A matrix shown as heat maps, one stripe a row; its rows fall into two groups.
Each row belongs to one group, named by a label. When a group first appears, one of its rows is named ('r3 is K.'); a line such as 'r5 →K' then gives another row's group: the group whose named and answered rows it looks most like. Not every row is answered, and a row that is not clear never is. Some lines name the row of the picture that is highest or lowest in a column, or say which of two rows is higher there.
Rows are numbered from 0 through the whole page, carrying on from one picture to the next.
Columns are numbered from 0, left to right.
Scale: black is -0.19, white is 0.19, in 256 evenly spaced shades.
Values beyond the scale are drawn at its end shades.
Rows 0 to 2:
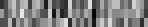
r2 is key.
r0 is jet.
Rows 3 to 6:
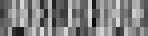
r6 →key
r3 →jet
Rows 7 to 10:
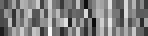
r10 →jet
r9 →key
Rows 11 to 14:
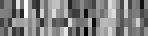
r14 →key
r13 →jet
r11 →key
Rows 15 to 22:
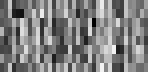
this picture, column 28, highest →20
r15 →key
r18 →jet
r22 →key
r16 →key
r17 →jet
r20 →jet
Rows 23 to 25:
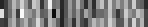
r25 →jet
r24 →jet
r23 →jet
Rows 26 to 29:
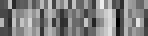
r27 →jet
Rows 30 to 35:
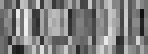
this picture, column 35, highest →35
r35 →key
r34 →jet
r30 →jet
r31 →key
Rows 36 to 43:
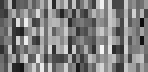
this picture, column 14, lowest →42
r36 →key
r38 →key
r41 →key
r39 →key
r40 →key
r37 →jet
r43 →key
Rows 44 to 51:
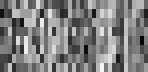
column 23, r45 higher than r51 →No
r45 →jet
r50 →jet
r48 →key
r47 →key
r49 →key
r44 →jet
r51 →key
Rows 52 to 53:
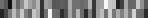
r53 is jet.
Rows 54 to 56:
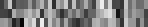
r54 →key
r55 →jet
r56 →key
